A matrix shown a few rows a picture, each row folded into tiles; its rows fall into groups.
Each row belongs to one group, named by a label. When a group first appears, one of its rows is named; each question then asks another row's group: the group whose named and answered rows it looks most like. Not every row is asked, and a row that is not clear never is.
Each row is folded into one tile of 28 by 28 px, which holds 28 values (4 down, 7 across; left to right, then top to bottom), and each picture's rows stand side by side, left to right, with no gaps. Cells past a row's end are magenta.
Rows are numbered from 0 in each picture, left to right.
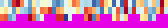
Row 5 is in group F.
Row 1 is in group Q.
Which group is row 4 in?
Q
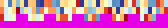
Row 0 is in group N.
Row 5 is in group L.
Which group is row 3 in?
L
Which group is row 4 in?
N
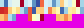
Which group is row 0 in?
F
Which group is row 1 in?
N
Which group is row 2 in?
N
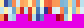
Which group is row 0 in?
F
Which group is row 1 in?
F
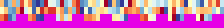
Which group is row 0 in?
F
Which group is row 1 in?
L
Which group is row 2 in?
Q
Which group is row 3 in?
N
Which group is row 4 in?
L
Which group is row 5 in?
Q
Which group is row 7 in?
F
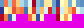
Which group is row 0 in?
Q
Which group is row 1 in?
Q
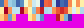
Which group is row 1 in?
L
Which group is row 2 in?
F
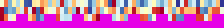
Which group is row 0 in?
N
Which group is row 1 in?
Q
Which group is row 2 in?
Q
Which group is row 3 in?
N
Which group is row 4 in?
L
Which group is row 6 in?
L
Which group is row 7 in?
N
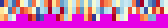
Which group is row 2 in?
F
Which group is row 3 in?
F
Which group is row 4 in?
N
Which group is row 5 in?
L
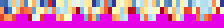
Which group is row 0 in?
N
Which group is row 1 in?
N
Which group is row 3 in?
L
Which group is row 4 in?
Q
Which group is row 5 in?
Q
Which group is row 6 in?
Q
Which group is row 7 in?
N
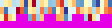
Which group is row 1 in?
Q
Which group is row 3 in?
L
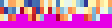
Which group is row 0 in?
N
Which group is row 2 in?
N
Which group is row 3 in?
Q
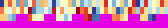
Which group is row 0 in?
Q
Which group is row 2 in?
Q
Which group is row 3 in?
F
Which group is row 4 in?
N
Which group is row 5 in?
F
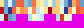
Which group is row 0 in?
L
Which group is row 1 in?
Q
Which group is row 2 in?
L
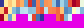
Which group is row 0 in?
F
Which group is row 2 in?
F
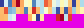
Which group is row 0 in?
F
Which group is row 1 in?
F
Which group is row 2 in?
Q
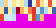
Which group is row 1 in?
F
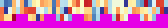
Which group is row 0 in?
N
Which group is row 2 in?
L
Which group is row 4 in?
L
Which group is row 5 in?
Q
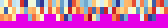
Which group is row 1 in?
L
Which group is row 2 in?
L
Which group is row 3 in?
Q
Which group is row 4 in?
F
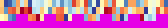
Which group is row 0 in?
L
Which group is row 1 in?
N
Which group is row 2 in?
F
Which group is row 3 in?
L
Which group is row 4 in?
L
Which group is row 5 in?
N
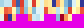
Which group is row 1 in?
N
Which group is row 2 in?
L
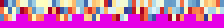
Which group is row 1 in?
N
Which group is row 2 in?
N
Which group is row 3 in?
F
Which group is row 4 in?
F
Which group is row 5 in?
F
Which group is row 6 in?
N
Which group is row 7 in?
F
